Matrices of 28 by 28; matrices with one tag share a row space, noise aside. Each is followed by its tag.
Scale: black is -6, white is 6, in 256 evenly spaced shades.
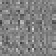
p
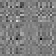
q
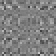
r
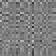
p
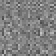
r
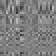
q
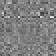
r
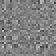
r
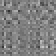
r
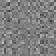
r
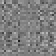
r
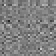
r
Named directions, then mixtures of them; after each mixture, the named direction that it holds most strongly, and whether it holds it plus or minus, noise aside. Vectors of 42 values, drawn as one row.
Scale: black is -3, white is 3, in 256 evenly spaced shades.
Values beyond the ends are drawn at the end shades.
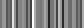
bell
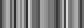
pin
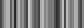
pin, plus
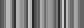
pin, plus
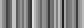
bell, plus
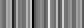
bell, minus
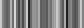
pin, minus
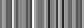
bell, plus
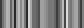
pin, plus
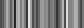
pin, plus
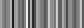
bell, minus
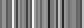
bell, plus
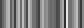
pin, plus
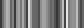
pin, plus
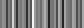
bell, plus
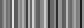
bell, plus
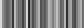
pin, minus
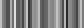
pin, minus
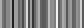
bell, minus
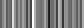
bell, plus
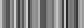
pin, minus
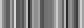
pin, minus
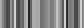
pin, minus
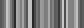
pin, plus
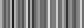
bell, minus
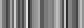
pin, minus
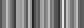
pin, plus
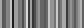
bell, minus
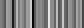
bell, minus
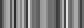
pin, plus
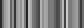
pin, plus
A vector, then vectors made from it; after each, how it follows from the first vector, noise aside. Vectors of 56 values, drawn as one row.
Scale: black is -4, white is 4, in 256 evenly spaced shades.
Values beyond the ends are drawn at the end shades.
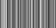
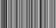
negated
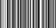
scaled up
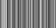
copied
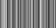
copied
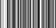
scaled up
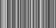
copied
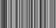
negated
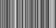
reversed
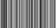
negated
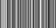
copied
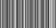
reversed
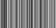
negated
